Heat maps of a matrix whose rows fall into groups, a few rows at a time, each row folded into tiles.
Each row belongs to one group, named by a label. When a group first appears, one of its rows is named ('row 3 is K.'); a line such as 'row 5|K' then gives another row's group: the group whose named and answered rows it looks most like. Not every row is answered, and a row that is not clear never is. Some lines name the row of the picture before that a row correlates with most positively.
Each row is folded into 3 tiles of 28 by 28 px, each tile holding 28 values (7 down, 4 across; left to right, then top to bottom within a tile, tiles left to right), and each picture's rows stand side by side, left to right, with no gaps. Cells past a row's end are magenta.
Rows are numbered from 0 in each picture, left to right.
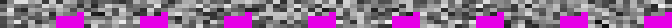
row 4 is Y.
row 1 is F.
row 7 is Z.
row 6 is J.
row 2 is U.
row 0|U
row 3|J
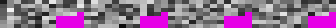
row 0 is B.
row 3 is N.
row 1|Y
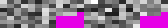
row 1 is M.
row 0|Z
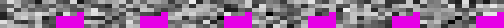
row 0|N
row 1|U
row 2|J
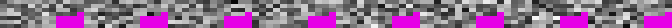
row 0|U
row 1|B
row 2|N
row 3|J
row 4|F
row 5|M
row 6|F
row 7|M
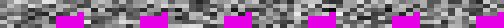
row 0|B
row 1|Y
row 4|B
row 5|F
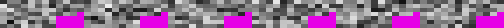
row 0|Z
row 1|Y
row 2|Y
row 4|N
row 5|Z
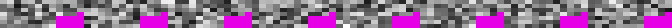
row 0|M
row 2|F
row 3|B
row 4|N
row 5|U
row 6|J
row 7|U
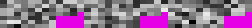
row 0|U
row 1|N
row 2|F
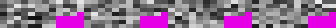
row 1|Z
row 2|Y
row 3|Z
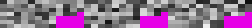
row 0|Y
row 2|N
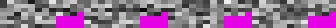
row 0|Y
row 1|Y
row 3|Y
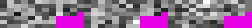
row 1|U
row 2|J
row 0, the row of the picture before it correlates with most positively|3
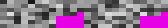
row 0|Y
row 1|J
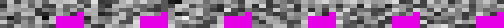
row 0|Y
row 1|M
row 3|M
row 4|B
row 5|Y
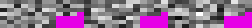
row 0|Z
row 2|U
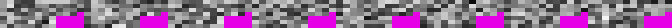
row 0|M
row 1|N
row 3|B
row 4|B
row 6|U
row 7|N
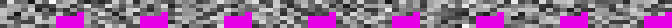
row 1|Z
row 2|B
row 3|F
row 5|B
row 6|Y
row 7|Z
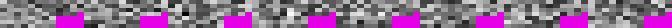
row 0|F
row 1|J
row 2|B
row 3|F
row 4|J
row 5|B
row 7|F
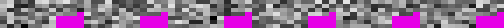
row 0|M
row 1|F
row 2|F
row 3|J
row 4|Y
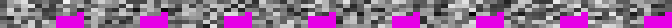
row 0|U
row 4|M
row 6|B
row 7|Y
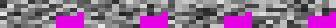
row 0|B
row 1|Y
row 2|B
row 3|U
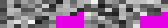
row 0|U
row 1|M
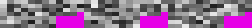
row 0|F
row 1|M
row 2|N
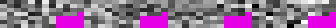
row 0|Z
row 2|B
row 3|M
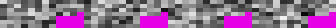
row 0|N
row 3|F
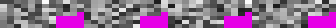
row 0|Z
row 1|B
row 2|U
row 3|J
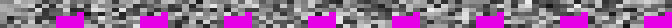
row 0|U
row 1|B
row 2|J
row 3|Z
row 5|Z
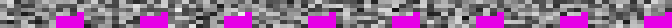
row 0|M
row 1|J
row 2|B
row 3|Z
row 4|Z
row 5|F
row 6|N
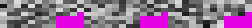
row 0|B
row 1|Z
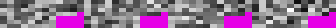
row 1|F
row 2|B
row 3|U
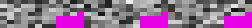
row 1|M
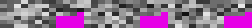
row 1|F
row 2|F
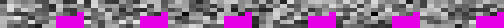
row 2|Y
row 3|J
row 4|J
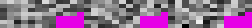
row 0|N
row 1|U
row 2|U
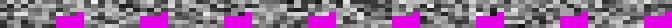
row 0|J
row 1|Y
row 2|F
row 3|N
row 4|Y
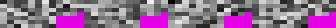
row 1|U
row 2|B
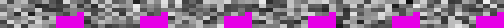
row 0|F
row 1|J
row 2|M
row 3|M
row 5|F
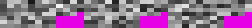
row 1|J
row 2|B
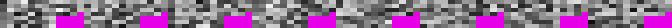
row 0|B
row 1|B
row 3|J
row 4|Y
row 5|F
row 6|M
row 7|J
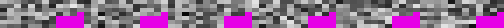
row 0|N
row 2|B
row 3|F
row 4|Z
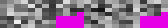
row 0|U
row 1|M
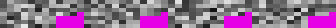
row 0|Y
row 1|U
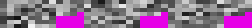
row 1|Z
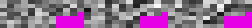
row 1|N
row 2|M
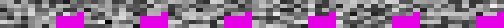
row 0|N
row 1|F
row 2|N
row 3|Y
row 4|B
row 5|N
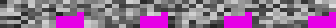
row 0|U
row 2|J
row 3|J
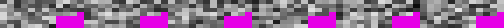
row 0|Z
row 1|N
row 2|N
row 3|U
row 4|N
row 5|B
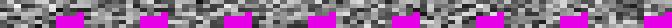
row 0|J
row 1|Z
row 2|N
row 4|U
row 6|Z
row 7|Y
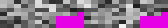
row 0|J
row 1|Z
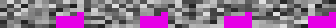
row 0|J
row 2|M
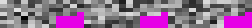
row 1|N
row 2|M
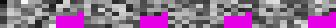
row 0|U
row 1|F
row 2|Z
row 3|U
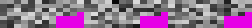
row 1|Y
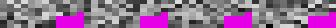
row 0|J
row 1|U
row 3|Z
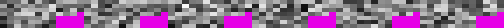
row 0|J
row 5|F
